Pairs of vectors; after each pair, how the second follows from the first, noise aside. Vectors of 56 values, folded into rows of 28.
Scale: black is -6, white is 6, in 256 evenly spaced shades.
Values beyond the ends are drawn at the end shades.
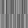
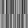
scaled up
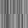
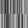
scaled up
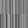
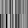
scaled up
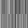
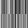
scaled up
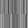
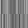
reversed
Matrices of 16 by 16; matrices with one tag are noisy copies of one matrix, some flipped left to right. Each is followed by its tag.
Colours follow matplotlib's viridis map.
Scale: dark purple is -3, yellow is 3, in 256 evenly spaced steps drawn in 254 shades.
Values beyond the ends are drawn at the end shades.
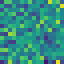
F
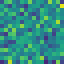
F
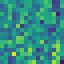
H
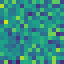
F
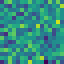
F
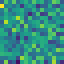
F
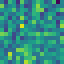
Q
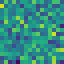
F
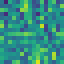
Q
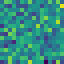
F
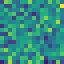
F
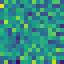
F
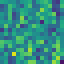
H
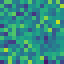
F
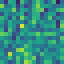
Q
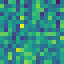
Q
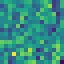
H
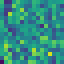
H
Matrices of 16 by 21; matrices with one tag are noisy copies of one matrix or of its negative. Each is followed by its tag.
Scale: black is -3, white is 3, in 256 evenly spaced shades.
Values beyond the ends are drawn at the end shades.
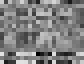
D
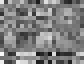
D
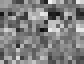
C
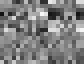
C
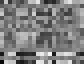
D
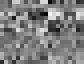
C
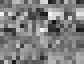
C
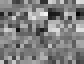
C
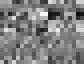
C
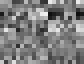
C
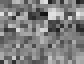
C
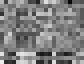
D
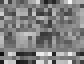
D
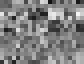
C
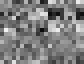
C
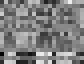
D
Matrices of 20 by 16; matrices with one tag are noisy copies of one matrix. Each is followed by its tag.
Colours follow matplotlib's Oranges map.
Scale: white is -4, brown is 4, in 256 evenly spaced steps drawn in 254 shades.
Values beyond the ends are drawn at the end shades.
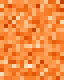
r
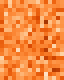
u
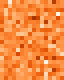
u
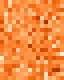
u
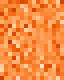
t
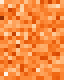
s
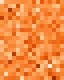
s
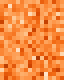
u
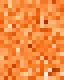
u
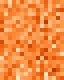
u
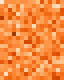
s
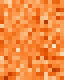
u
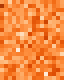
u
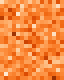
s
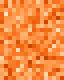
u
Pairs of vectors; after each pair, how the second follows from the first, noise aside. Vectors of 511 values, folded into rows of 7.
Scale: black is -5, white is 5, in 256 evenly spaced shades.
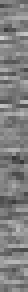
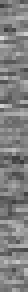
copied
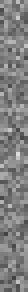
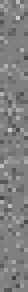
partly zeroed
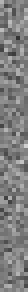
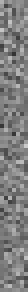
copied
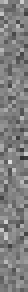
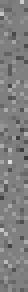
partly zeroed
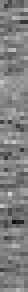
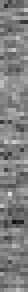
copied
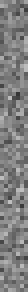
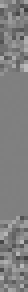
partly zeroed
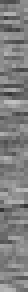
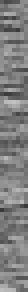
copied
